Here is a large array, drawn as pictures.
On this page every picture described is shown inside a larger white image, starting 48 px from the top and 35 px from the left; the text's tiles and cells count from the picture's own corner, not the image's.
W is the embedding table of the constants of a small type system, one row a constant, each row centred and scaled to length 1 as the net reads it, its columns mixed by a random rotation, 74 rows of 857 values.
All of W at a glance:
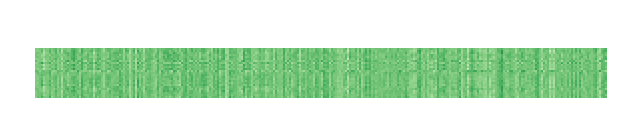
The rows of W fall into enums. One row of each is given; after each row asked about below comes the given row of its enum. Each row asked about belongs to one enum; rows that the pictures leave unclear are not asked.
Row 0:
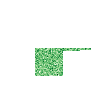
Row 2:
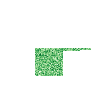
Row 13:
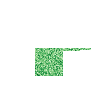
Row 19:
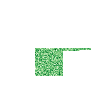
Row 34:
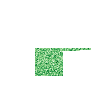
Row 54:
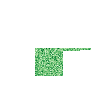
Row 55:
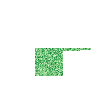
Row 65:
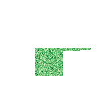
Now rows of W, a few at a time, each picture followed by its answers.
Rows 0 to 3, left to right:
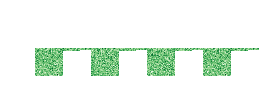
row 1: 54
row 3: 0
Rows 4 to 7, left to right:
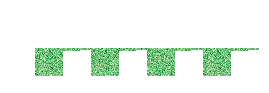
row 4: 65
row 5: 0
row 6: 19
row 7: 65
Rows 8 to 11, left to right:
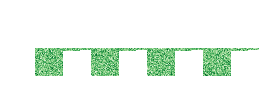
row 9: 2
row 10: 19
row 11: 13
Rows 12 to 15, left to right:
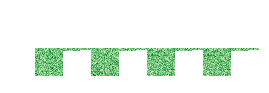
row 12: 65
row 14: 2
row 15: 2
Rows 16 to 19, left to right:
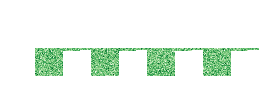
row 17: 0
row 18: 34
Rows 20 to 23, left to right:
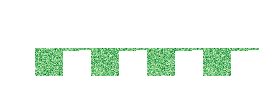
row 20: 19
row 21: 55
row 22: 0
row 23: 55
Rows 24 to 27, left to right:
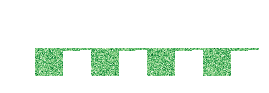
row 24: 65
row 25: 19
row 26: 2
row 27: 55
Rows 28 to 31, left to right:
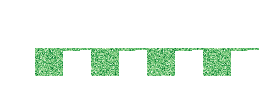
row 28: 65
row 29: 19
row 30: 0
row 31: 19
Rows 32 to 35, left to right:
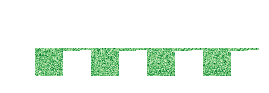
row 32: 2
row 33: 54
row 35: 34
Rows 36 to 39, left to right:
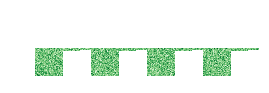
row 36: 13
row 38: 55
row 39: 54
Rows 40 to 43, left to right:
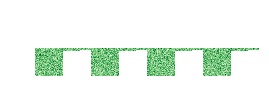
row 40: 2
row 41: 55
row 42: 54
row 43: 0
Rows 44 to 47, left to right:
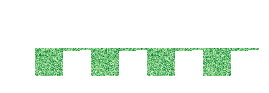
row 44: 2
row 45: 0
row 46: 2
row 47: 55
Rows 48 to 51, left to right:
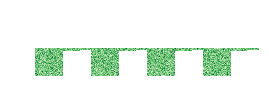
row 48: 65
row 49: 55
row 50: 0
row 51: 19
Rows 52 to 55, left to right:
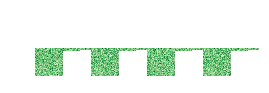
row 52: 0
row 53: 55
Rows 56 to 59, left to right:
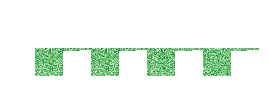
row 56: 0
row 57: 0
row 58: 65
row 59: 19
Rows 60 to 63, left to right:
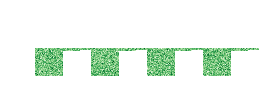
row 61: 34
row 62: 19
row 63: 2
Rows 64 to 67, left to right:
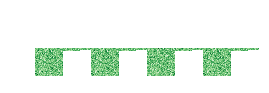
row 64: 65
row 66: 55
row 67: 65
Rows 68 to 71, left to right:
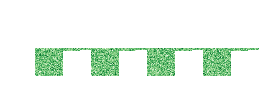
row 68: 2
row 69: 19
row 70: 55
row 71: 65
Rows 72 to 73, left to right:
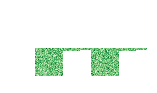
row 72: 55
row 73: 65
